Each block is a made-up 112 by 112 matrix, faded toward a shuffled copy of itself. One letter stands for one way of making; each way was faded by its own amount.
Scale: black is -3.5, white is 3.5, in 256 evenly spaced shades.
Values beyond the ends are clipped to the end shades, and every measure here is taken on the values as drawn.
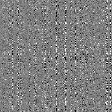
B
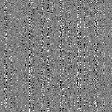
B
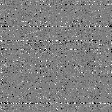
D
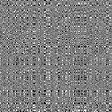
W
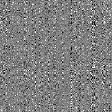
B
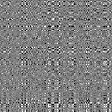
W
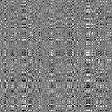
W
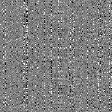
B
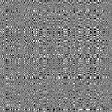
W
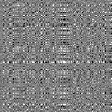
W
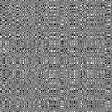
W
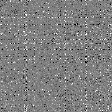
D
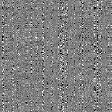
B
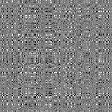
W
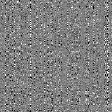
B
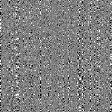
B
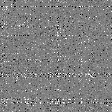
D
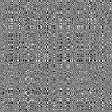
W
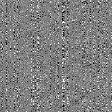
B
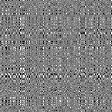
W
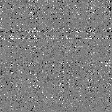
D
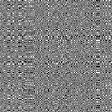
W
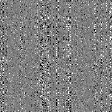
B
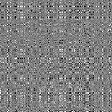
W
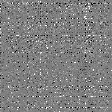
D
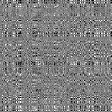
W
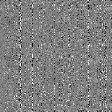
B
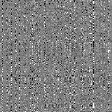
B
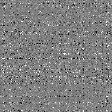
D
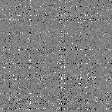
D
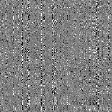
B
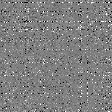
D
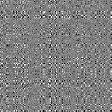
W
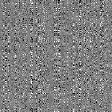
B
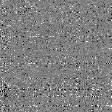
D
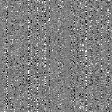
B
